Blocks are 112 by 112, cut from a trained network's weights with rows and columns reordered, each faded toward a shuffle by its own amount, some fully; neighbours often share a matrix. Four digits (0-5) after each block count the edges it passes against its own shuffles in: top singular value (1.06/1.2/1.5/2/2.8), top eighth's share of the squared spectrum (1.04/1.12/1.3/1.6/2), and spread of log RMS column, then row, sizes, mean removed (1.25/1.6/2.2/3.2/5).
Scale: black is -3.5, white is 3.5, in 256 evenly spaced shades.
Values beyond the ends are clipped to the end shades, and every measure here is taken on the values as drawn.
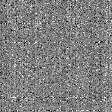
3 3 0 3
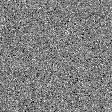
0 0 0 0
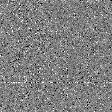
2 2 2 1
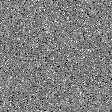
0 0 0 0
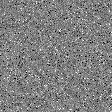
0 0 0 0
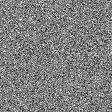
1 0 0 0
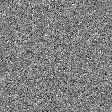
1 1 0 0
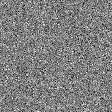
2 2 0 0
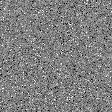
0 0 0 0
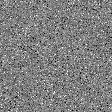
0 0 0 0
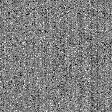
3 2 0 2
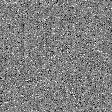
1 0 0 0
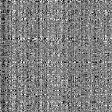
4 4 2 4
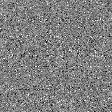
2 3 0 2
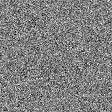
2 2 0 0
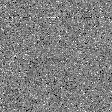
2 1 0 1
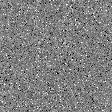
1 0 0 0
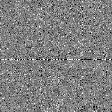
3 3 2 2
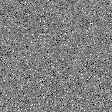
1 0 0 0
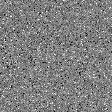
1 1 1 0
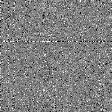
3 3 2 1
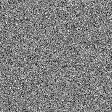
1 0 0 0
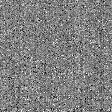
2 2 0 2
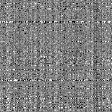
4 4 1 4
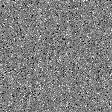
0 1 0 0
